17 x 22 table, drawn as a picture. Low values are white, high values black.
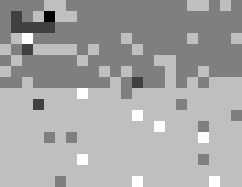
Seam: horizontal, 50% of the way down, the top part higher. Odd patch: rougher, in the top left. Roughest part: top left. Calmest part: bottom middle.
